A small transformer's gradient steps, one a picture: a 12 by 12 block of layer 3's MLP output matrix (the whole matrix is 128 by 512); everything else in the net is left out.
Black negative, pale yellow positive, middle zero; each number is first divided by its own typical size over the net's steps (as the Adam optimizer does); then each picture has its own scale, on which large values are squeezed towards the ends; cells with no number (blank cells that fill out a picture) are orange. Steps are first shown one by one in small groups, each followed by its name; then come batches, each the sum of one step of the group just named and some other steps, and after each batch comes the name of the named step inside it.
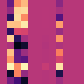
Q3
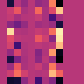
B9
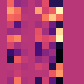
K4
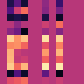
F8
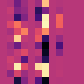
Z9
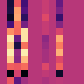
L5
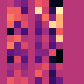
K4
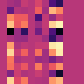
Q3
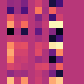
F8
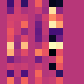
L5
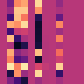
Q3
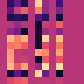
F8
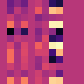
F8
